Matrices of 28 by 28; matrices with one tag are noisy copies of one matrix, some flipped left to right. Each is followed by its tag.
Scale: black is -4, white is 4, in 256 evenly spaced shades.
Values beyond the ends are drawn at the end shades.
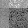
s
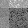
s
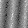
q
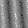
q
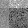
s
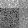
s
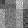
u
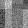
u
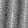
q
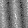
q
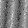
q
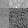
s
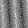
q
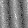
q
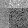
s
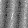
q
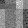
u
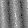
q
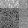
s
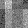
u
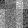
u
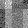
u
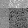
s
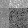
s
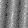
q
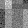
u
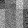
u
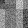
u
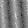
q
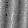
q
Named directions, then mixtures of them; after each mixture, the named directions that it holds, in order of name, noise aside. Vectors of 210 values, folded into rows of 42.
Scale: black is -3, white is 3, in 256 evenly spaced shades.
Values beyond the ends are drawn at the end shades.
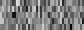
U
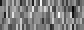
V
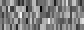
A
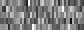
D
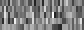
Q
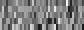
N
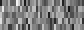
N, U, V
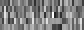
Q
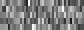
D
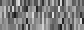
Q, U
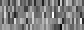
Q, U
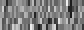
N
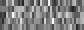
A, U, V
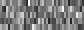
D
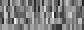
Q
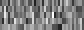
Q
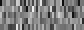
U, V
